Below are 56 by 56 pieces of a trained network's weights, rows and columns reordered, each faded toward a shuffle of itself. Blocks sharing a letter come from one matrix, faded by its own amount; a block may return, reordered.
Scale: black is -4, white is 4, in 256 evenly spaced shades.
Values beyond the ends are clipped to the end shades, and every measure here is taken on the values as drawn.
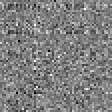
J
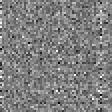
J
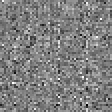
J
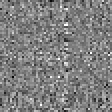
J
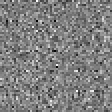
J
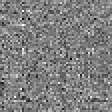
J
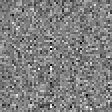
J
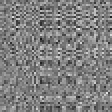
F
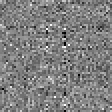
J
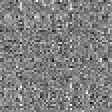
J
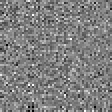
J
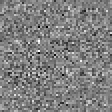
J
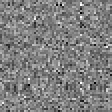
J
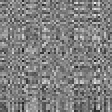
F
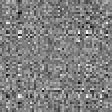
F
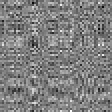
F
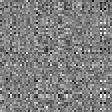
F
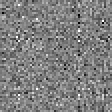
J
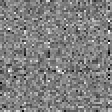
J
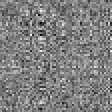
F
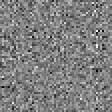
J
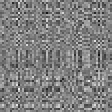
F
